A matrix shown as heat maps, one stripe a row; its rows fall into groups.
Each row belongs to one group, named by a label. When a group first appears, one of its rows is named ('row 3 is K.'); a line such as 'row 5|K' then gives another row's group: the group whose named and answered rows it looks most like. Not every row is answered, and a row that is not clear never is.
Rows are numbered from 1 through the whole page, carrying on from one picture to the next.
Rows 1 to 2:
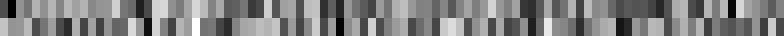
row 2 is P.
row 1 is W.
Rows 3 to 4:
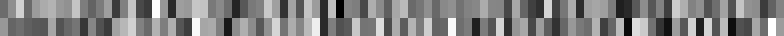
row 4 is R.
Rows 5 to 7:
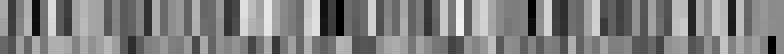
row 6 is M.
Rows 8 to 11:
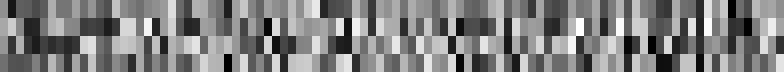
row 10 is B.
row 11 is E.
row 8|R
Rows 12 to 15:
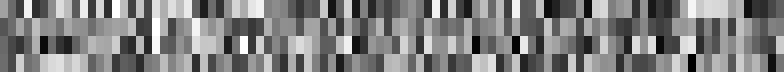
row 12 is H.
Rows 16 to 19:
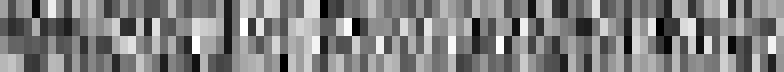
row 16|M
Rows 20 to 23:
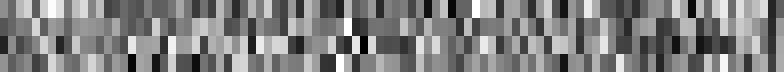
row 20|M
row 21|E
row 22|B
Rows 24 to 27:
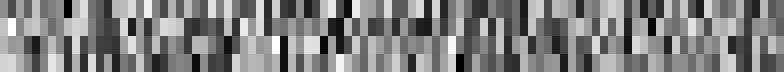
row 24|B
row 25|H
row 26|R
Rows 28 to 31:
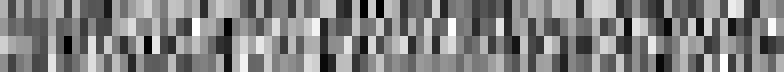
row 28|B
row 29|R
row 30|P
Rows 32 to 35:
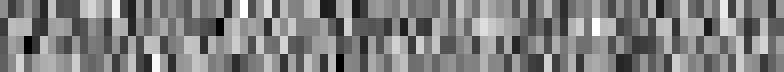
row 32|M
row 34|B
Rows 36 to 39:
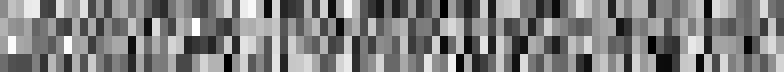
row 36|H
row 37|P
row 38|H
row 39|E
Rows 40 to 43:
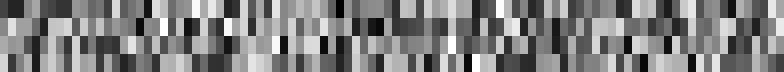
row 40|E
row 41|H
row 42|R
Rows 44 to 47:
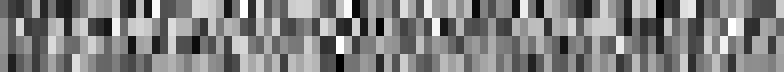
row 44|E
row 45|B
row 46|M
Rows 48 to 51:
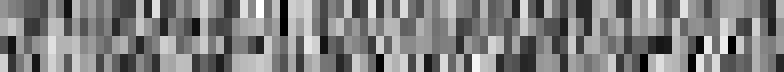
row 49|R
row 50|W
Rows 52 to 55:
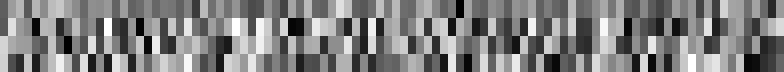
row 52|W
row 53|B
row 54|P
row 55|H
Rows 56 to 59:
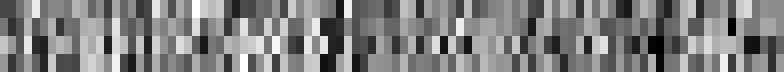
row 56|E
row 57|M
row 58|H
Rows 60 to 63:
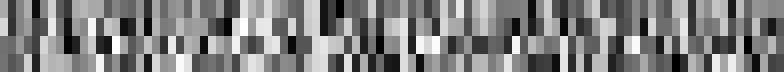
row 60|M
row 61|P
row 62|B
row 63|H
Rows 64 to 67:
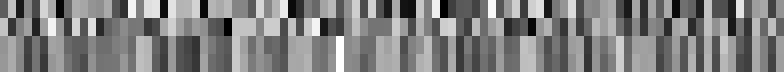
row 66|R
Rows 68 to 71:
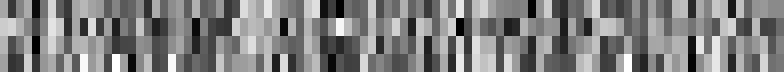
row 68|M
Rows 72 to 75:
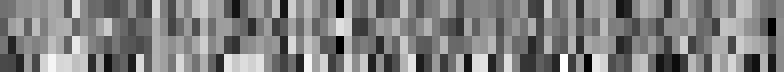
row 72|E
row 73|W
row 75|H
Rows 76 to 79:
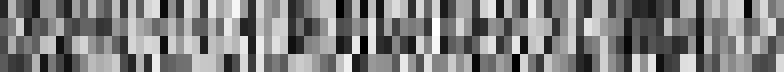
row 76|B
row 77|B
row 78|B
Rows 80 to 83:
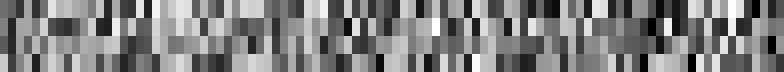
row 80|H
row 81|B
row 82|W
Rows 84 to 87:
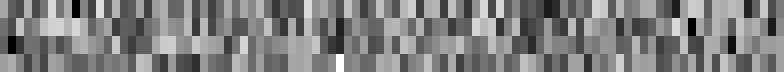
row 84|H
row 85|W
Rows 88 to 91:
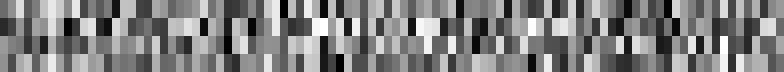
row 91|M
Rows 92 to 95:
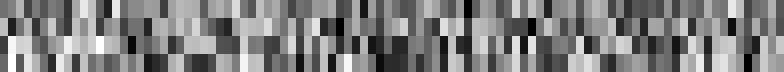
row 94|H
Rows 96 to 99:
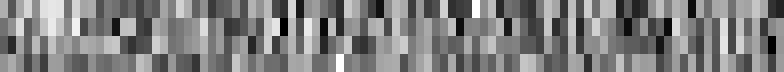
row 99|R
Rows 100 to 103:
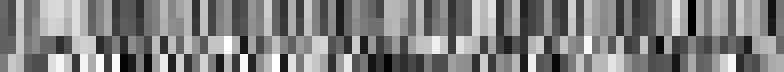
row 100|W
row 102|B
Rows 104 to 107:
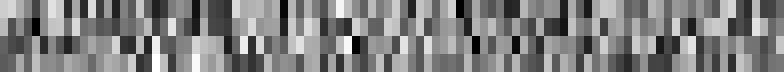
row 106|E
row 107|W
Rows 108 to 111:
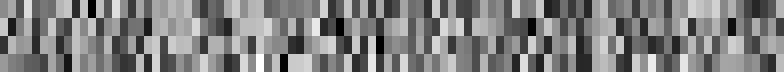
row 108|H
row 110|B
